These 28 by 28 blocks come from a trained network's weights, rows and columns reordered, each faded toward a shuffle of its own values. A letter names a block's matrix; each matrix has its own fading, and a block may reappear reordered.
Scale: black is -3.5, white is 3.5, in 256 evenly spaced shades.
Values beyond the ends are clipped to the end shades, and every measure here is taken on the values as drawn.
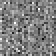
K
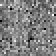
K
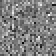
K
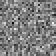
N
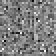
K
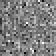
K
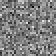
N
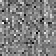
K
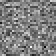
N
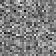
N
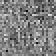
N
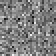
K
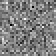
N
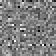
N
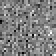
K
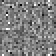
K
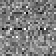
N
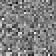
N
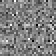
N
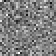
N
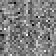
K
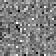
K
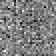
K
